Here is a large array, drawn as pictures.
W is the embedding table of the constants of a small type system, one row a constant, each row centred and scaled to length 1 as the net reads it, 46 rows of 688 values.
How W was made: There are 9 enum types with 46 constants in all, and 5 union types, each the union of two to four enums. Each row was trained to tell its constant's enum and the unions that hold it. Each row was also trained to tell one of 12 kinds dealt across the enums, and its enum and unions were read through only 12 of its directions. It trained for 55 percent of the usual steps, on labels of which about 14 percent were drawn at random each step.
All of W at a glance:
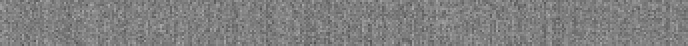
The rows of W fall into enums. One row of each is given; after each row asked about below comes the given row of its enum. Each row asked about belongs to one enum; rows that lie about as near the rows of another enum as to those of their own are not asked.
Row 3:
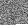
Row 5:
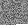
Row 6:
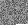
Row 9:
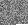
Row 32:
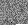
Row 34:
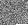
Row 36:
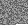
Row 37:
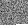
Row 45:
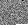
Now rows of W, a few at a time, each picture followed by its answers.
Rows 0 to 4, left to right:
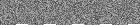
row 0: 9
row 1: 32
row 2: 34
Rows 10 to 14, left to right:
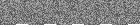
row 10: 6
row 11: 6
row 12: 36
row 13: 34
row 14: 37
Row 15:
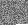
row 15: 6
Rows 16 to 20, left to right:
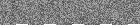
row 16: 5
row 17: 34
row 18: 45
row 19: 6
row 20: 3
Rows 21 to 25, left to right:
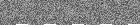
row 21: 9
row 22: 32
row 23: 9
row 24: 32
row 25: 5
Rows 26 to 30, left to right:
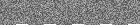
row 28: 45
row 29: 5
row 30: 5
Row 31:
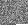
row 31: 45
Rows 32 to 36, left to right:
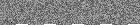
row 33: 34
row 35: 9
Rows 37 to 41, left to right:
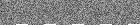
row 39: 34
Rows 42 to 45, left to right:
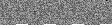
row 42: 36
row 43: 5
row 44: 36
